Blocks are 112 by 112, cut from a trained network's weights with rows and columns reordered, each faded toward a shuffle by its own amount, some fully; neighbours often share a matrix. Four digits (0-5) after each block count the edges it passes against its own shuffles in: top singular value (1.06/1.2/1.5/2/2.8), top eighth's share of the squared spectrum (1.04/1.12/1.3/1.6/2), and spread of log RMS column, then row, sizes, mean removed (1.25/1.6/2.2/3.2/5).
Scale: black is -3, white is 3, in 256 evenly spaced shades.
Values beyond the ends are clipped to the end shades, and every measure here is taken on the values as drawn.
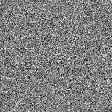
3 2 0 1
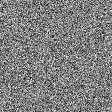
0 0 0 0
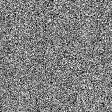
2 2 0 0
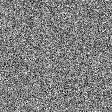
0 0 0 0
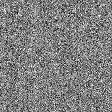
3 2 0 0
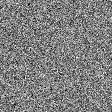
0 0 0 0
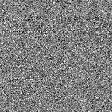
3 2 0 1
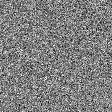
1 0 0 0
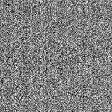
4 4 1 1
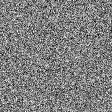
0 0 0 0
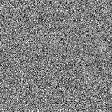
3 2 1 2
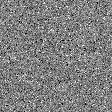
0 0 0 0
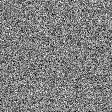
1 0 0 0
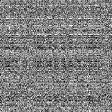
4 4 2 3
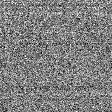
3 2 0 1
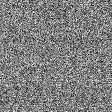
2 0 0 0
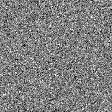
3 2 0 1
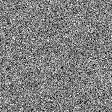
2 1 0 0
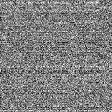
4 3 0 2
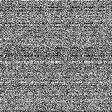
4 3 1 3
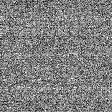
3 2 0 1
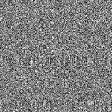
4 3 2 1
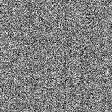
3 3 0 0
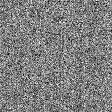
2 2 0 0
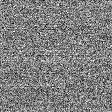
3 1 0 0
